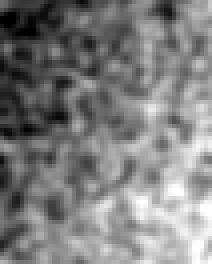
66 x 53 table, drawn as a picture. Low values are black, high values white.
Histogram: bell-shaped. Grain: blotchy. Stripes: none. Ninth with the highest average: bottom right. Slope: up to the bottom right. Ninth with the lowest average: top left. Lone odd cells: none.
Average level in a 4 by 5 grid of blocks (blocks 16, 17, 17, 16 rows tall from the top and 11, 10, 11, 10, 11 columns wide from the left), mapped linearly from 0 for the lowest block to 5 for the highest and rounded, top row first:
0 1 1 2 3 | 0 1 2 3 3 | 1 2 3 3 4 | 2 3 4 4 5
